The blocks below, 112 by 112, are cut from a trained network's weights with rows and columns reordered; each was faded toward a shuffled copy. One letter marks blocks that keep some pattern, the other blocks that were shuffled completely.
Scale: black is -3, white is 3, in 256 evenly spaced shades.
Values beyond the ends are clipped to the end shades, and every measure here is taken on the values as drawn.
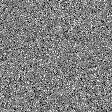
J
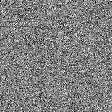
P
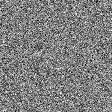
P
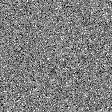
J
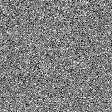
P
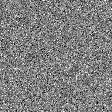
J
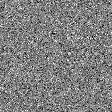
P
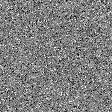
J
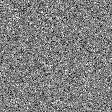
J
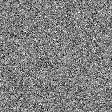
J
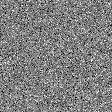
J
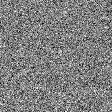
P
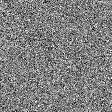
J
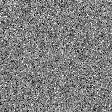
P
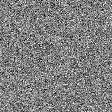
P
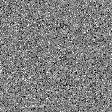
P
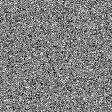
P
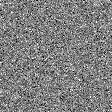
J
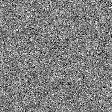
P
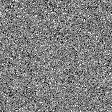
J
